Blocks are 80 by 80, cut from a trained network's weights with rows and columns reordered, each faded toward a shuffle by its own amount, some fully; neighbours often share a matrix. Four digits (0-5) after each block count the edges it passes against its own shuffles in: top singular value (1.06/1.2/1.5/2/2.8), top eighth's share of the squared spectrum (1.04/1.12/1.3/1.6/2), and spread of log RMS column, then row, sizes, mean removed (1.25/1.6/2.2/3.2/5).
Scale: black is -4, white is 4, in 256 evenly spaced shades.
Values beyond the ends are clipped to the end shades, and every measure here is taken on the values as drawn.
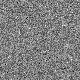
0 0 0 0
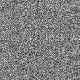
3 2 0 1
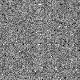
3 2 0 1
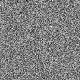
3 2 0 0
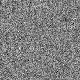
2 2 0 0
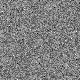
0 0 0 0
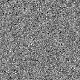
3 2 0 1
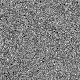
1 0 0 0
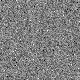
0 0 0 0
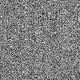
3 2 0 1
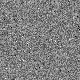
0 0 0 0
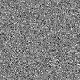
3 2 0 1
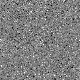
3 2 0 1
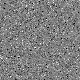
0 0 0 0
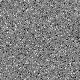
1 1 0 0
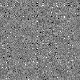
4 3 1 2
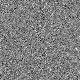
1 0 0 0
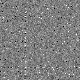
3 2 1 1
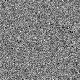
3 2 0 1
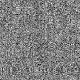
3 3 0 2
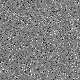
2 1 0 0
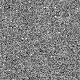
2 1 0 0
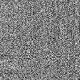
3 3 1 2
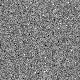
1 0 0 0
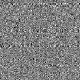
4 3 0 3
